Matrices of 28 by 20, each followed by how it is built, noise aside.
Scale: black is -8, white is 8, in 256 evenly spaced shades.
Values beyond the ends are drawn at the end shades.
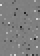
sparse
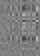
low rank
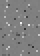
sparse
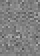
low rank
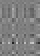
low rank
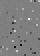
sparse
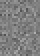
low rank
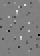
sparse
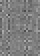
low rank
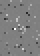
sparse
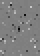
sparse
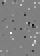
sparse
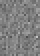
low rank
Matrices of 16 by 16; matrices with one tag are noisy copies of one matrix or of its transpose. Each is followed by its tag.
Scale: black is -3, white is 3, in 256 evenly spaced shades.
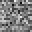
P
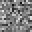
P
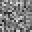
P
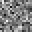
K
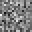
P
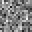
K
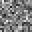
K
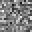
P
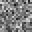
K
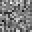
P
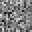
P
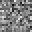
P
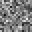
K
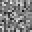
P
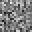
P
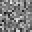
P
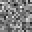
K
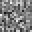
P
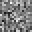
P
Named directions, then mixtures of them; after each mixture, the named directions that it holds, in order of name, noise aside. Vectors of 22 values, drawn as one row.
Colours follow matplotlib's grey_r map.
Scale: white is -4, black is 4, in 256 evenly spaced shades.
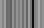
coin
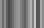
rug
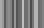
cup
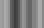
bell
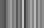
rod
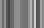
rug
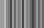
coin, rod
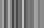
bell, cup, rod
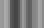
bell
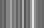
coin, rod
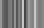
cup, rod, rug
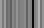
coin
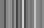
cup, rod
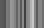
coin, cup, rod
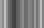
bell, rug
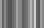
rug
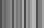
coin, rod, rug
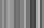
coin, rug
